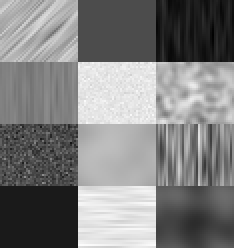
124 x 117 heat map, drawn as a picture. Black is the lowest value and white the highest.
The table splits into 4 rows of 3 panels. Panel 1,1: high, slanting up to the right. Panel 1,2: low, flat. Panel 1,3: very low, streaked downward, faint in contrast. Panel 2,1: middling, streaked downward, faint in contrast. Panel 2,2: very high, fine-grained, faint in contrast. Panel 2,3: high, blotchy. Panel 3,1: low, fine-grained. Panel 3,2: high, smooth, faint in contrast. Panel 3,3: middling, streaked downward, strong in contrast. Panel 4,1: very low, flat. Panel 4,2: very high, streaked across, faint in contrast. Panel 4,3: low, smooth.
